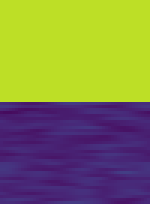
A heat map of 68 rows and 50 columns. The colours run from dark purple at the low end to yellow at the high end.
It is made of 2 by 1 panels. Panel 1,1: very high, flat. Panel 2,1: very low, streaked across, faint in contrast.
